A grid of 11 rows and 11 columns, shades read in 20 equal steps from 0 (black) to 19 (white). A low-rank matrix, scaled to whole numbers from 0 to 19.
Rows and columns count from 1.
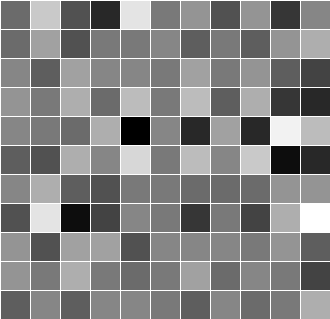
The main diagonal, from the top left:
8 12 12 8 0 9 8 9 9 9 13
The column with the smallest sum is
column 4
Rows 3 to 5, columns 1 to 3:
10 7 12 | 11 9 13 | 10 9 8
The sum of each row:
100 101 102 105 100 104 100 98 104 103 100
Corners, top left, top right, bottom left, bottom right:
8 10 7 13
